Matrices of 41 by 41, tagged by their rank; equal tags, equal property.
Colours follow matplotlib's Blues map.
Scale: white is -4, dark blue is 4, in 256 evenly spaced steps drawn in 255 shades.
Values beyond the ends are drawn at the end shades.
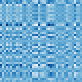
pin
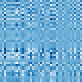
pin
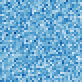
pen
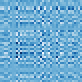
pin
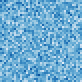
pen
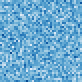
pen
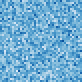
pen
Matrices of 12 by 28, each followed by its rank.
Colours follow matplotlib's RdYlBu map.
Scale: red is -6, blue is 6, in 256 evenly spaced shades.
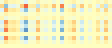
one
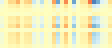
one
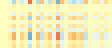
one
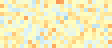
full rank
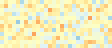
full rank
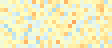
full rank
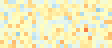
full rank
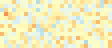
full rank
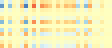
one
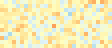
full rank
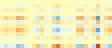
one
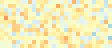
full rank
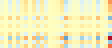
one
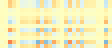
one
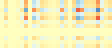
one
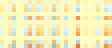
one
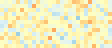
full rank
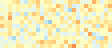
full rank
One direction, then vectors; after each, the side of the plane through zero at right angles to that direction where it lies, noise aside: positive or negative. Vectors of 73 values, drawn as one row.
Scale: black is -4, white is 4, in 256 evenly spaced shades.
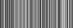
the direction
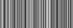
negative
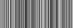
negative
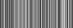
positive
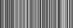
positive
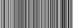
negative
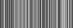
positive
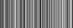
positive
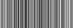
negative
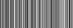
positive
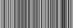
negative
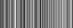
positive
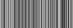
negative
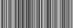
negative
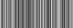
negative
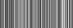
positive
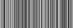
negative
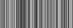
negative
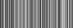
positive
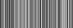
positive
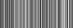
positive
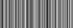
positive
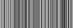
negative
